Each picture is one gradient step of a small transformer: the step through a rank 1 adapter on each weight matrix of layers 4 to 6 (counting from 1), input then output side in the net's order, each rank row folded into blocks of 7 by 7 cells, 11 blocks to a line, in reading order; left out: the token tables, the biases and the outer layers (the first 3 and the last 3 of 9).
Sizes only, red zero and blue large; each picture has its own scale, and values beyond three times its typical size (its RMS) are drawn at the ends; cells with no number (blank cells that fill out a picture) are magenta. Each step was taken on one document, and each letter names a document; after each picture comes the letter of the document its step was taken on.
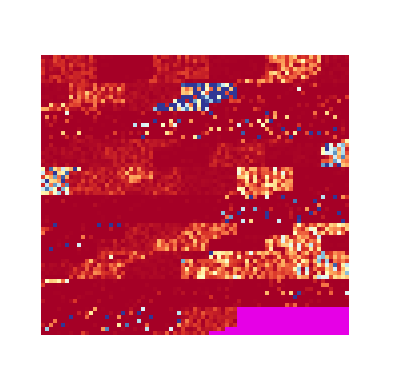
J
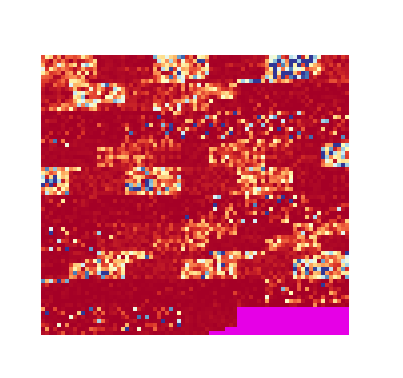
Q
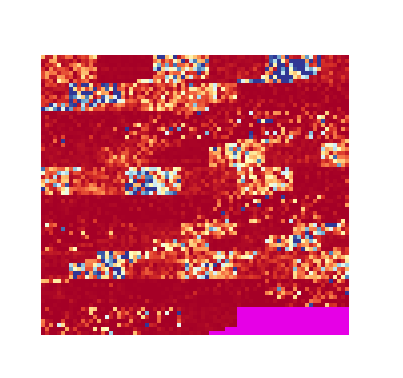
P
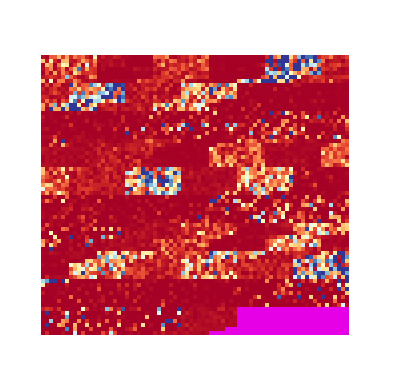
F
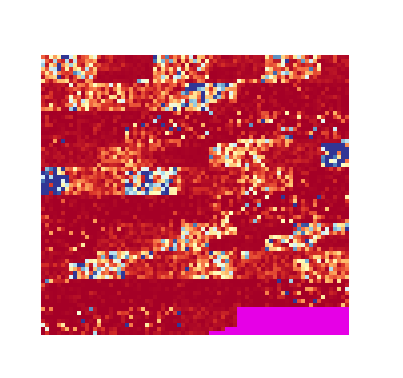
P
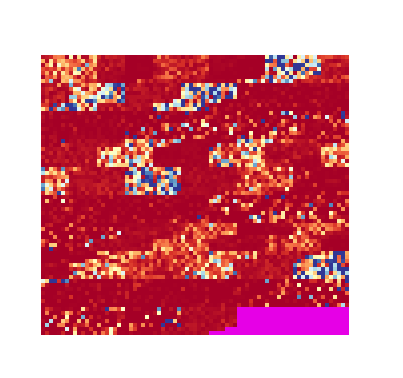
F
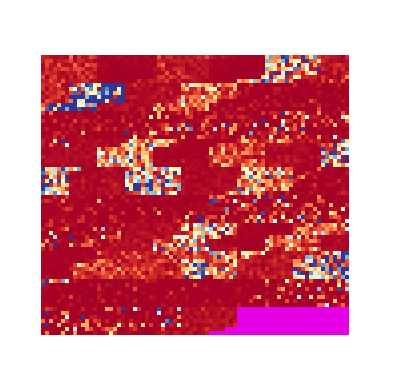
F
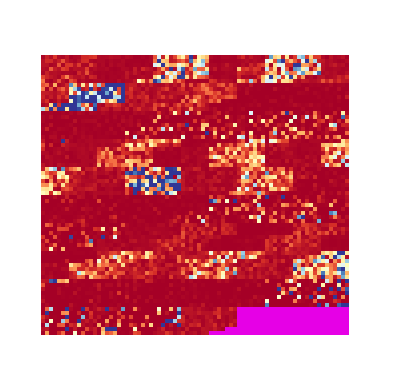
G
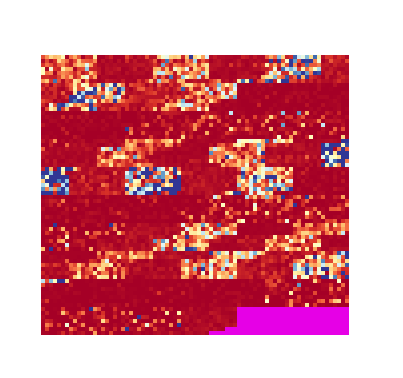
Q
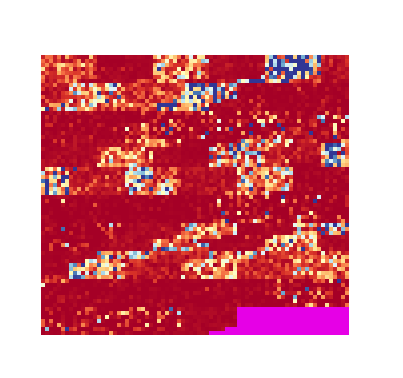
P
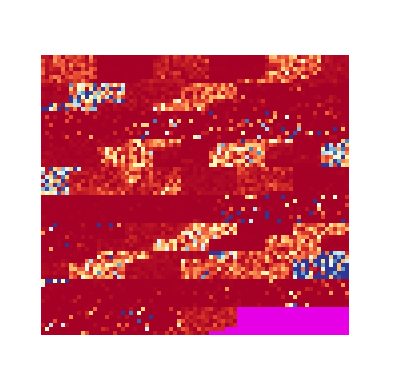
J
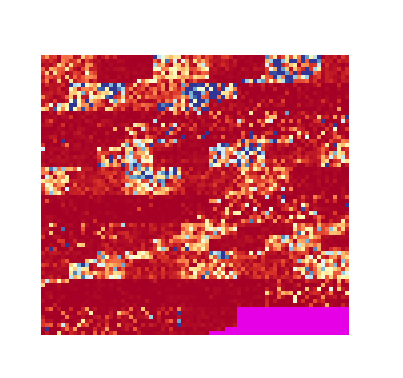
P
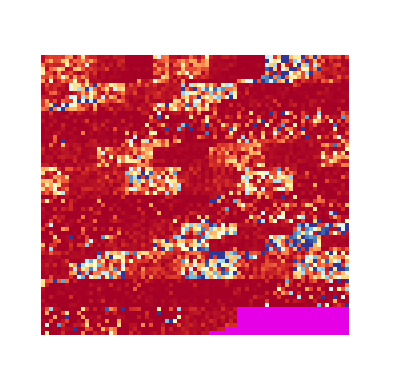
F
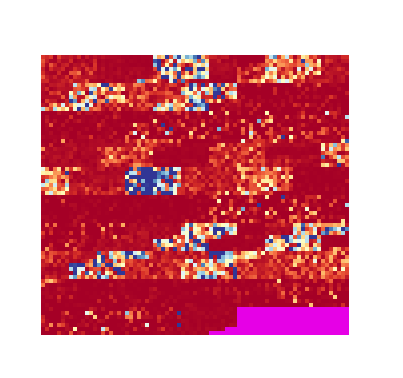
P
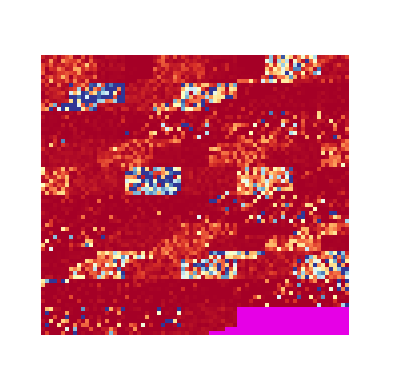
F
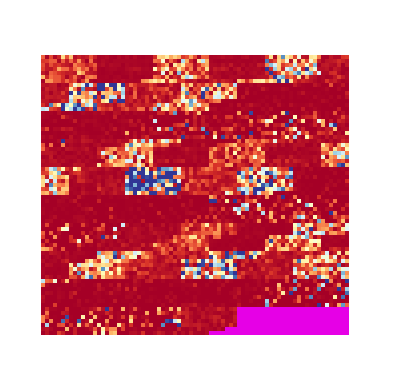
G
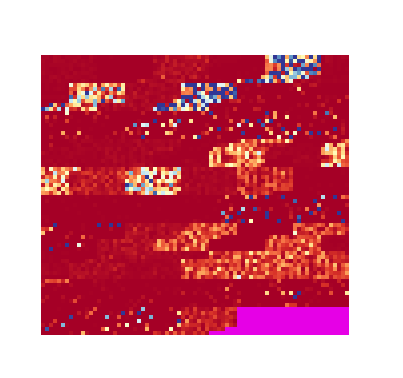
J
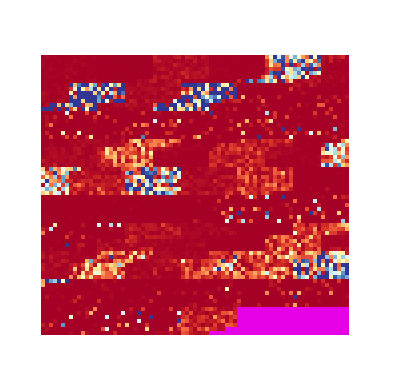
J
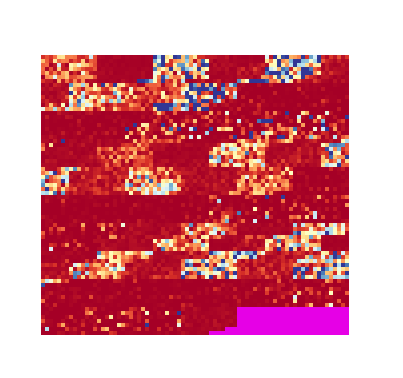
P
